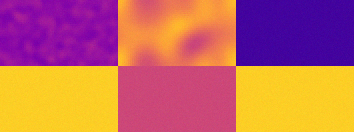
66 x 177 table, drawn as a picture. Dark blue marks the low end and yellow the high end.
The table splits into 2 rows of 3 panels. Panel 1,1: low, blotchy, faint in contrast. Panel 1,2: high, smooth. Panel 1,3: very low, flat. Panel 2,1: very high, flat. Panel 2,2: middling, flat. Panel 2,3: very high, flat.
